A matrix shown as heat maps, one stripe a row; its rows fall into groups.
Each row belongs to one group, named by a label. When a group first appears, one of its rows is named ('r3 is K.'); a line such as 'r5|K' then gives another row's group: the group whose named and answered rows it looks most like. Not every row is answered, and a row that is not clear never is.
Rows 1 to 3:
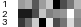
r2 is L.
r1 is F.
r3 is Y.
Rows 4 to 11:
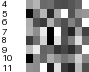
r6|F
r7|Y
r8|Y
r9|F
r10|L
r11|Y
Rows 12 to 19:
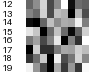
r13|Y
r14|L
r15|F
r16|F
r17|L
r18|Y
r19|F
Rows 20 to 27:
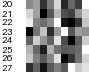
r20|F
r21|F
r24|F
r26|F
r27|L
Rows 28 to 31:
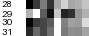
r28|L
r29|F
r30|L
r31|L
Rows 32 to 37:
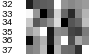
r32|L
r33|F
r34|F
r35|Y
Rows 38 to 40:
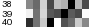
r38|Y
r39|F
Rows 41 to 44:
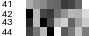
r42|L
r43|L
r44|Y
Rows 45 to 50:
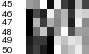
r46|L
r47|L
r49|L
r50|L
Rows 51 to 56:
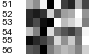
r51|Y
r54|F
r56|L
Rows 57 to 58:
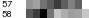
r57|F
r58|L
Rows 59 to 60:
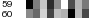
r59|Y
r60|Y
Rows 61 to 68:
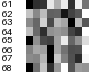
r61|L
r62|F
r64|F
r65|L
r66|F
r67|F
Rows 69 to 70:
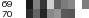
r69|L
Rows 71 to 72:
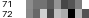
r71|F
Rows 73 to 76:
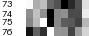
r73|F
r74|F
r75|Y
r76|L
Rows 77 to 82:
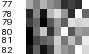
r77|F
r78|L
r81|L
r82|L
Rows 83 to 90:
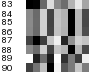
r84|Y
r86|Y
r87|L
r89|F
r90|Y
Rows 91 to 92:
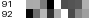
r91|F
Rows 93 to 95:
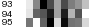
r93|F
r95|F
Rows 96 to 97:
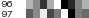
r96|F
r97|Y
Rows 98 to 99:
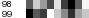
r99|L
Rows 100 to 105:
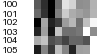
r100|L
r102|L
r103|L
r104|F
